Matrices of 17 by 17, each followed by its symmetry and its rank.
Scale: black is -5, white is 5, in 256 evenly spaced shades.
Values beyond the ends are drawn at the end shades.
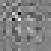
symmetric, rank three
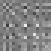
symmetric, rank three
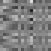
neither, rank two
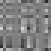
neither, rank two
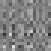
neither, rank three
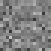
neither, rank three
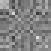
symmetric, rank three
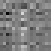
neither, rank two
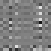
neither, rank two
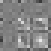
symmetric, rank three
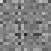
neither, rank three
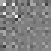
symmetric, rank three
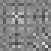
symmetric, rank three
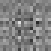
neither, rank two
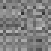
neither, rank three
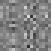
neither, rank three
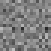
neither, rank three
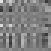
neither, rank two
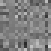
neither, rank three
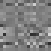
neither, rank three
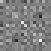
symmetric, rank three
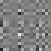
neither, rank two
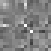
symmetric, rank three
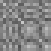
symmetric, rank three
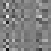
neither, rank two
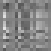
neither, rank two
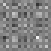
symmetric, rank three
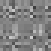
neither, rank three
